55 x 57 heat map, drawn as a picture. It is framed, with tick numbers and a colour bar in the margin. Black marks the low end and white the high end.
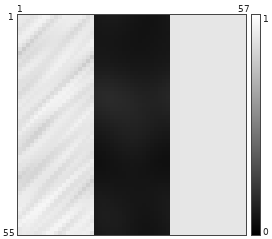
The table splits into one row of 3 panels. Panel 1,1: very high, slanting up to the right, faint in contrast. Panel 1,2: very low, smooth, faint in contrast. Panel 1,3: very high, flat.
